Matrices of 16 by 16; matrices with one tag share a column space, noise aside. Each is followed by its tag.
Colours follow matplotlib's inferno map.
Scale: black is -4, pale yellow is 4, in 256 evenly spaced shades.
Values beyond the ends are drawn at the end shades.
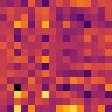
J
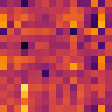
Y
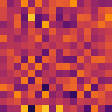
J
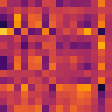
Y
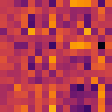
Y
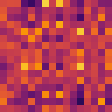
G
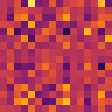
G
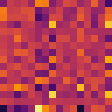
J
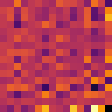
J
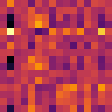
Y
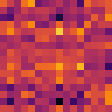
G
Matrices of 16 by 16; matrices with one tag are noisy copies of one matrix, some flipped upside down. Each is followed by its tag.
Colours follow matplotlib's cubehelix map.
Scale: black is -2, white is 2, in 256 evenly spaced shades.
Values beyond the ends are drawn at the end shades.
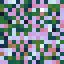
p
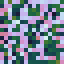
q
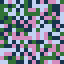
p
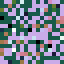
p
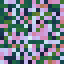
p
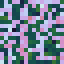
q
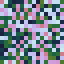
p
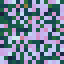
p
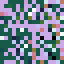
p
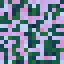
q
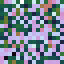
p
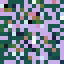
p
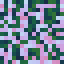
q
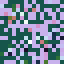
p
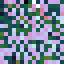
p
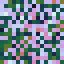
p
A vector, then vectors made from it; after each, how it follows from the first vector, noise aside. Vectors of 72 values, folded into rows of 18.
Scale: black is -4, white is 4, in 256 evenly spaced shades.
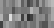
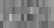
shrunk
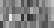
copied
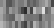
reversed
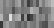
copied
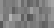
shrunk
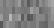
shrunk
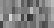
copied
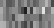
reversed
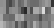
reversed
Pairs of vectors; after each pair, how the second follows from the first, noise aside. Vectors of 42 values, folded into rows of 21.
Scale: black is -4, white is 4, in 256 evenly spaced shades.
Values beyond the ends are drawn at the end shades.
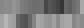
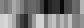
scaled up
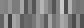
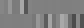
partly zeroed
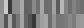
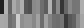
shuffled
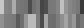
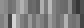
shuffled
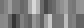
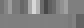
partly zeroed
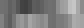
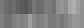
shrunk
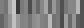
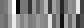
scaled up
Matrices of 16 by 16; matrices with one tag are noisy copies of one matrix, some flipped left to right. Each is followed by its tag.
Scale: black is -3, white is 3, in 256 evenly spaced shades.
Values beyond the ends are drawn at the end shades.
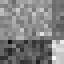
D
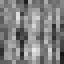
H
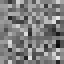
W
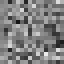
W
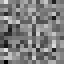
W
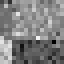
D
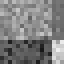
D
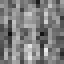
H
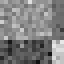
D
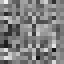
W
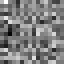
W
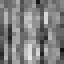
H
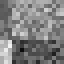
D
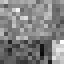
D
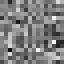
W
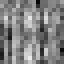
H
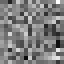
W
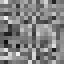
W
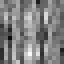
H
